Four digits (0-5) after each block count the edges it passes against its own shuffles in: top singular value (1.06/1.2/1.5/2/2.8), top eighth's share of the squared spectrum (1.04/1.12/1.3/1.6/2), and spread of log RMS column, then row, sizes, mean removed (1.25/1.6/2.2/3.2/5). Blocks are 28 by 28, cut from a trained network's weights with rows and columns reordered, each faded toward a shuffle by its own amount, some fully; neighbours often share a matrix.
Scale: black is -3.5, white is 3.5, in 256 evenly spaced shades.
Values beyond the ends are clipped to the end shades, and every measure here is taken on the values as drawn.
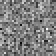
1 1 0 0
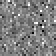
0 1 0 0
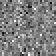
0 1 0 0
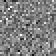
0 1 0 0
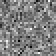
2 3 1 1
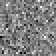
0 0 0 0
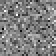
0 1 0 0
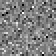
0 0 0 0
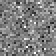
0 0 0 0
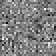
1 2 0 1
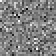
0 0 0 0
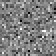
0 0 0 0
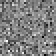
1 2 0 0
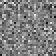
3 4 2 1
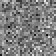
0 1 0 0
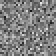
1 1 0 0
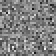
1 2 0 0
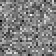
0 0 0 0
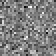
2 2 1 1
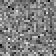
0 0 0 0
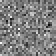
2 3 1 1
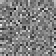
3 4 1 0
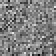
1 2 0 0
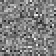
1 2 0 0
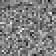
0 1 0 0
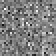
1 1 0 1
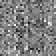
2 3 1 2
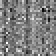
3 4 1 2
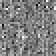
2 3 0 1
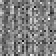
3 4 2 2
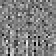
3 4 1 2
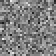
1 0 0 0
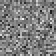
1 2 0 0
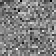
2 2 0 0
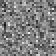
2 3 1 0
